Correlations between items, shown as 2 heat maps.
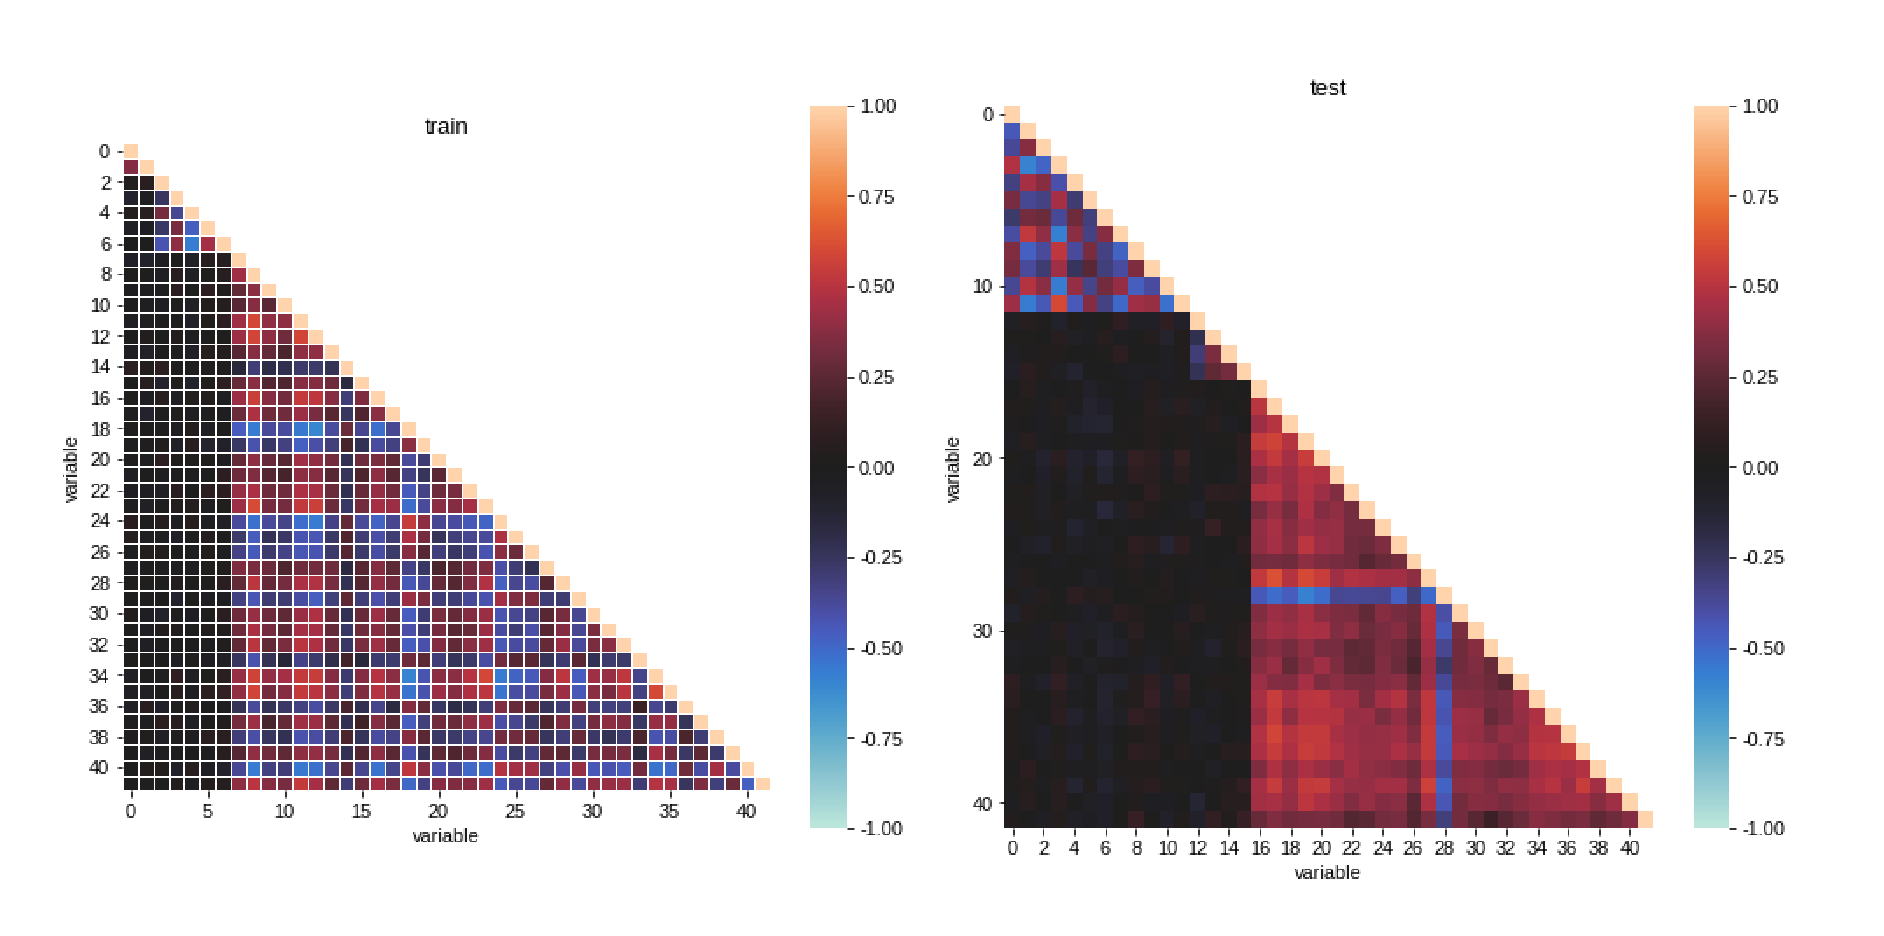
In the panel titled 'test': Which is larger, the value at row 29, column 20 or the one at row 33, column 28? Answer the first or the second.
the first
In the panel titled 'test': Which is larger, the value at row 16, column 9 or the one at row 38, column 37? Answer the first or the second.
the second
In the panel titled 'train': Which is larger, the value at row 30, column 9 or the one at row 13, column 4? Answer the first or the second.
the first
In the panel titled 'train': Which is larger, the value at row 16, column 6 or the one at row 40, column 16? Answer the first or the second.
the first
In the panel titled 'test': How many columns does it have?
42
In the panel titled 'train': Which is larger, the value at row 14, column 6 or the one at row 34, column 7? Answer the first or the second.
the second
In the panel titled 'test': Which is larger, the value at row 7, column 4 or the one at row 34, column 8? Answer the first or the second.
the first
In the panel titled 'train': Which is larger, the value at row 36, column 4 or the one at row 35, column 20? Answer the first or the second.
the second
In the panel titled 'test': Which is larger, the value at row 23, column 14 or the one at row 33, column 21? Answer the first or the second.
the second
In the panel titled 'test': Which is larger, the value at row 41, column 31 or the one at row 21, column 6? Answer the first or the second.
the first
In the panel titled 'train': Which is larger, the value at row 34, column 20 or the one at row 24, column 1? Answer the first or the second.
the first
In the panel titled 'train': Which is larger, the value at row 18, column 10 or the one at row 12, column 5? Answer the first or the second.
the second
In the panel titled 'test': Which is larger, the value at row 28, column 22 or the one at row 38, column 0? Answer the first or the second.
the second
